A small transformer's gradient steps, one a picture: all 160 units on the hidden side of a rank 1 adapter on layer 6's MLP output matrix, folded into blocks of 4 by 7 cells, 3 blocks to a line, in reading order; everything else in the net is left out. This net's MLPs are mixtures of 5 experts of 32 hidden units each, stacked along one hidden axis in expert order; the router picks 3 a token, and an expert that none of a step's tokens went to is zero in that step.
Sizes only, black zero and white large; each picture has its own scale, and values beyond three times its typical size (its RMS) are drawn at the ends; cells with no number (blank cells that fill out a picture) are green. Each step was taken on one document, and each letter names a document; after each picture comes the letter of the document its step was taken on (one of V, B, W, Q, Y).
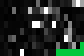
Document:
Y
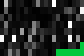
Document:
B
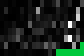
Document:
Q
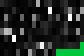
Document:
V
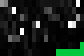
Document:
B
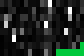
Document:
V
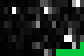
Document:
Y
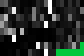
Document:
V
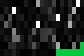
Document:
B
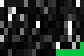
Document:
B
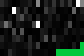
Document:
B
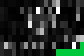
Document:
Q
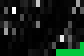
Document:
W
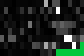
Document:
Q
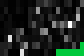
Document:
Q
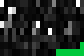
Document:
B
